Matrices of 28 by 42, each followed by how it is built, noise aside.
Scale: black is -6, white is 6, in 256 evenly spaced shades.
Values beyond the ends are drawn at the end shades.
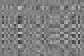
low rank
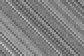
Toeplitz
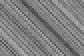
Toeplitz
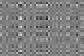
low rank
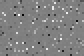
sparse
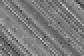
Toeplitz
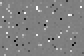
sparse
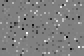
sparse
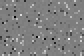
sparse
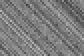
Toeplitz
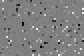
sparse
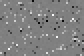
sparse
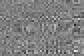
low rank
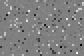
sparse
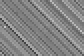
Toeplitz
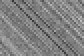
Toeplitz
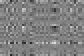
low rank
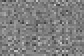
low rank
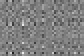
low rank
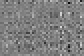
low rank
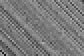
Toeplitz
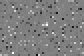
sparse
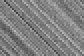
Toeplitz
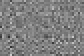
low rank
